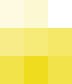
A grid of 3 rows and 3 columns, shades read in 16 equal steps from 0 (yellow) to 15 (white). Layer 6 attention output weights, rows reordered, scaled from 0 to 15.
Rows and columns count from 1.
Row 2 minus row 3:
4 6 2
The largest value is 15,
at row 1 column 3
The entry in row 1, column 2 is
12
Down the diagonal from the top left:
13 6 3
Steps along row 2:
down down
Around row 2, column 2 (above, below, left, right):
12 0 7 5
